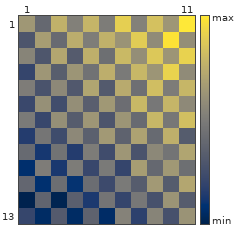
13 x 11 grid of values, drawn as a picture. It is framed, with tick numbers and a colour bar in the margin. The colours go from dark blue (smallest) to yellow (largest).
The ninth with the highest average is the top right. The field is checkered. There is an overall slope up to the top right. No row or column stands out. The bottom left is the ninth with the lowest average.
